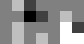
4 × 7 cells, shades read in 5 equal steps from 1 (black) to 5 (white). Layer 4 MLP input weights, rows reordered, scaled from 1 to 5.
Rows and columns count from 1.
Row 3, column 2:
4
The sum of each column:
12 15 9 12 12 17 13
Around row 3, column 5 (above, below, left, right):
3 3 3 5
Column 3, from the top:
2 1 3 3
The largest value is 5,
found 3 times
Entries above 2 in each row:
6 5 6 7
